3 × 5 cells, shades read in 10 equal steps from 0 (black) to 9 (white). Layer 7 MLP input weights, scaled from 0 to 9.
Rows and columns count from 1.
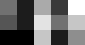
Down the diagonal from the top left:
4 1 7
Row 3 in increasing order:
0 0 1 5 7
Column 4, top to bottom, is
2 4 1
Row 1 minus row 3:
4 1 -1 1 4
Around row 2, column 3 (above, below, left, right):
6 7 1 4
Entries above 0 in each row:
5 5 3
